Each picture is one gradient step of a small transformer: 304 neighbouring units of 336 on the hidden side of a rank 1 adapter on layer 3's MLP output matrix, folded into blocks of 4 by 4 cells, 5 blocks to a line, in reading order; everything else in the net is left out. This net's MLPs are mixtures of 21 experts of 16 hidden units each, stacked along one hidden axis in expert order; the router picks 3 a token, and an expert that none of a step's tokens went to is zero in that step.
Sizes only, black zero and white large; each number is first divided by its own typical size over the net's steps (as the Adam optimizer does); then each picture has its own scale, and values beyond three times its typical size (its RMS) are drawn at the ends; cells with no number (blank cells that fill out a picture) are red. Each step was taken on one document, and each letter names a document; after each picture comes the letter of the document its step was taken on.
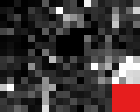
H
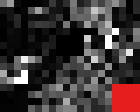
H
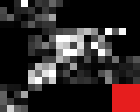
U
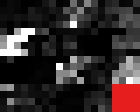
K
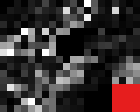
K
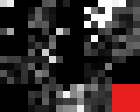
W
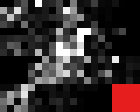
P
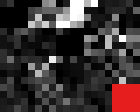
H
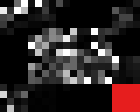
U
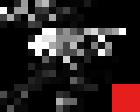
P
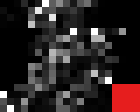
U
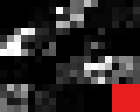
K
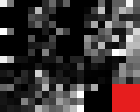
W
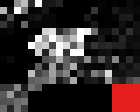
P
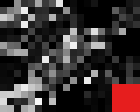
P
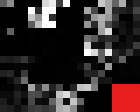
W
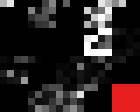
W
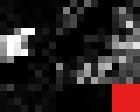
K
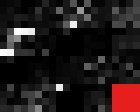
K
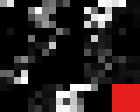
W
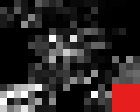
U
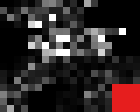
U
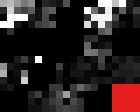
W
